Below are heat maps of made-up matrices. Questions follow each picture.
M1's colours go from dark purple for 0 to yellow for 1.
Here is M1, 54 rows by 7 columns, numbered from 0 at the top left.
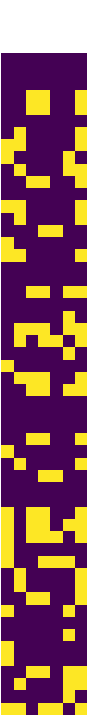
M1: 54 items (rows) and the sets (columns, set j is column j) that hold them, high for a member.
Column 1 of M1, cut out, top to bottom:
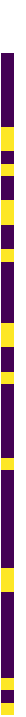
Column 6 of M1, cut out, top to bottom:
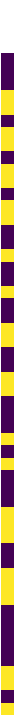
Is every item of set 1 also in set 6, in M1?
yes
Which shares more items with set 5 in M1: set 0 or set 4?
set 0
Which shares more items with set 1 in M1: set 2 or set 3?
set 3
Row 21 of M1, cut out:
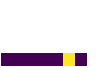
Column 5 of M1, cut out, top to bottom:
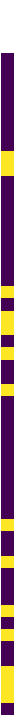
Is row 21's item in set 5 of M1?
yes
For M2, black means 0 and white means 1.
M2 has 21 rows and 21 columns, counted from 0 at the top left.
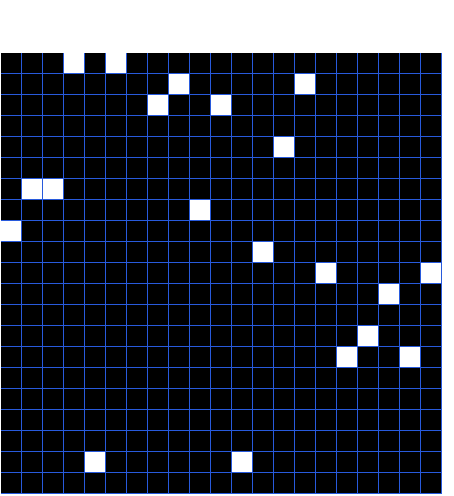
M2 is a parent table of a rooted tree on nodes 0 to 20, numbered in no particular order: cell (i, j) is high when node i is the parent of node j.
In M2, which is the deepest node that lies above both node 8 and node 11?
1
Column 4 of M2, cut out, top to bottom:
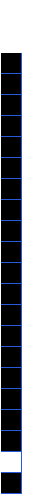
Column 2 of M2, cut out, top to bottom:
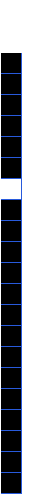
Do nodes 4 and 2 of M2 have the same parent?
no
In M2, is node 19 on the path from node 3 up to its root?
no
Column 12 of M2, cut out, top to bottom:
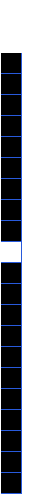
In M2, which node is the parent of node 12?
9
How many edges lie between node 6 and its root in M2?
0
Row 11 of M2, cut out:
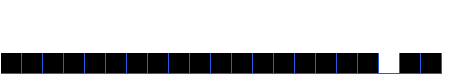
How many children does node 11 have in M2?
1
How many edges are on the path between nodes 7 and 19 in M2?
5
